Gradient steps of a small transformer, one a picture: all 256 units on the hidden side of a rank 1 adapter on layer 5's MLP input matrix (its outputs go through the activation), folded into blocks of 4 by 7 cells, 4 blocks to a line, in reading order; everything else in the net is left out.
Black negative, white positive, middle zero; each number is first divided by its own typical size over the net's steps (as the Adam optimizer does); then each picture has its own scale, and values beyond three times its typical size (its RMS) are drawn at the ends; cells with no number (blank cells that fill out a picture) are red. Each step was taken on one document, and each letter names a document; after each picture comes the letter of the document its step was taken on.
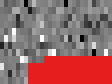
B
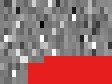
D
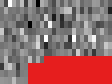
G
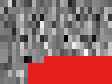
G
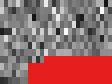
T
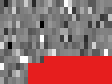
D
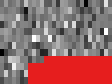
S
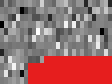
S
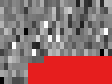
S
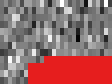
S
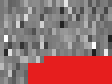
D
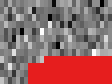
T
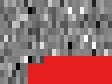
D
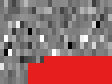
D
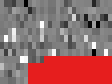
B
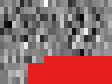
G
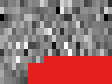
S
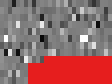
B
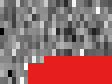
T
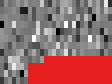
S
